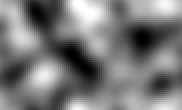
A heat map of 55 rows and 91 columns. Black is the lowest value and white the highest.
Mirror symmetry: none. Slope: none. Lone odd cells: none. Histogram: bell-shaped. Ninth with the highest average: top middle.
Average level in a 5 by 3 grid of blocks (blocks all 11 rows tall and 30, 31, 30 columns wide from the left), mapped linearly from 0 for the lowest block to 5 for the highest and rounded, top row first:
155 / 330 / 212 / 312 / 234
